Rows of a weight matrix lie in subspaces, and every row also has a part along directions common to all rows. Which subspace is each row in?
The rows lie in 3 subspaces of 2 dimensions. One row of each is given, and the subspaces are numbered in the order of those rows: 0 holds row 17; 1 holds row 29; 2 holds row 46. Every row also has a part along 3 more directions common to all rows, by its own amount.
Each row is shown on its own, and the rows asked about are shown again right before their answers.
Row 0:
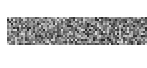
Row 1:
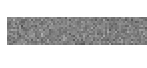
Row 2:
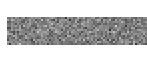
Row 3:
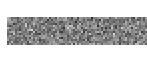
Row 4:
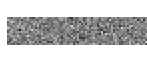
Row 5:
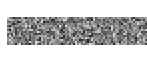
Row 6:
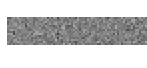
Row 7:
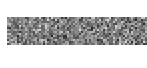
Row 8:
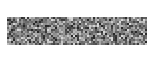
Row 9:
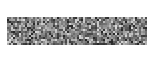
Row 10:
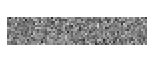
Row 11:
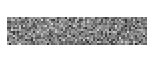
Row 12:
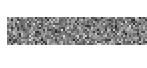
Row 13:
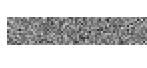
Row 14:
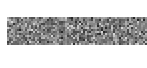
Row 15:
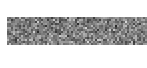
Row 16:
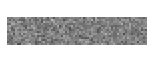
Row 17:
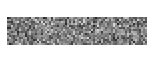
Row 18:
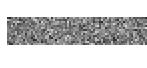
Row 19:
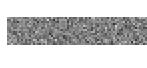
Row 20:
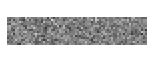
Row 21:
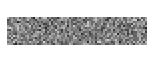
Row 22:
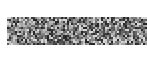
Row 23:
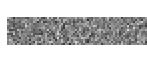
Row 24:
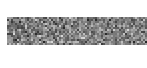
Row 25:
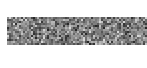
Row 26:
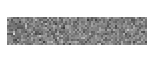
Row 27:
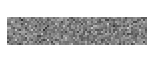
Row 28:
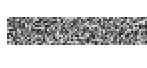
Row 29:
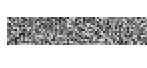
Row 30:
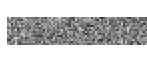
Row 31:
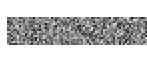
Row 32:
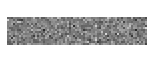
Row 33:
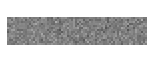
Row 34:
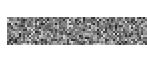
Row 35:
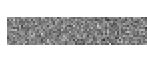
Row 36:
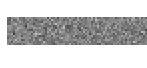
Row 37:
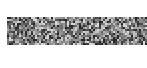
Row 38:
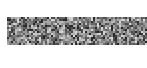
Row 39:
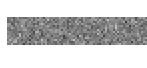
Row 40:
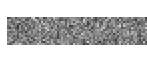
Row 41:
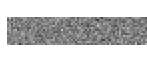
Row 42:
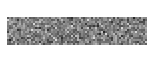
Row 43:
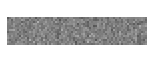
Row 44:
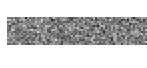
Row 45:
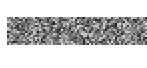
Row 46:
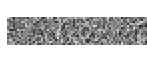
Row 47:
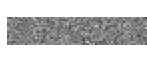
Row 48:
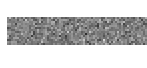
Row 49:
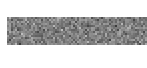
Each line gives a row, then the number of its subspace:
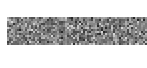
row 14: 2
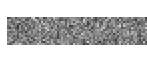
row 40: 0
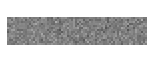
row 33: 2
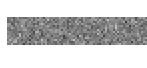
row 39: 1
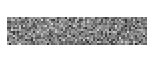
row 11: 1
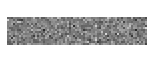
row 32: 0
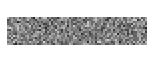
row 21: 0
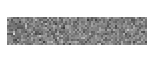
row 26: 2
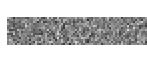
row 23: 2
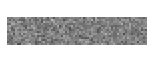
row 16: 2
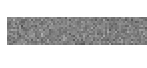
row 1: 1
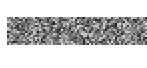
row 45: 0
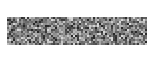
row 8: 2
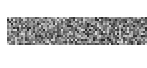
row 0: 1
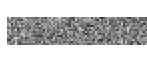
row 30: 1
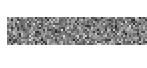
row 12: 1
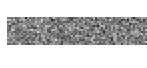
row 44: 2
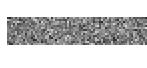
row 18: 0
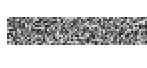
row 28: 2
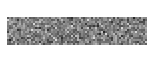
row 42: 2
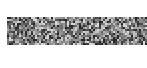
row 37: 0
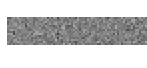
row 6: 2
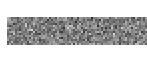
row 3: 2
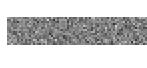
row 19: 0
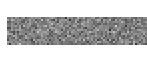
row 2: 1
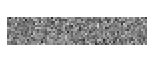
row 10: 0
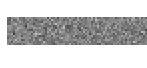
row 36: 2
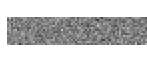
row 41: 1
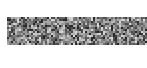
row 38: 2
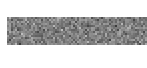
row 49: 1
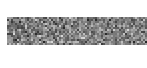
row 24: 2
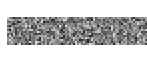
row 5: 2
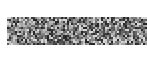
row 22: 0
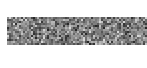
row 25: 0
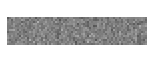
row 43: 2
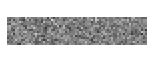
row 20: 2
